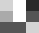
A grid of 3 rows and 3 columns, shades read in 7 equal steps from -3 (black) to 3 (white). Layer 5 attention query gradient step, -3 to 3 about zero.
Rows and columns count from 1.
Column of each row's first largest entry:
2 2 3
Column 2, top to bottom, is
3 3 -1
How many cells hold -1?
3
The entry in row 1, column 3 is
-2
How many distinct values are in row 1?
3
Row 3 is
-1 -1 2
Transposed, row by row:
2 1 -1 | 3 3 -1 | -2 -1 2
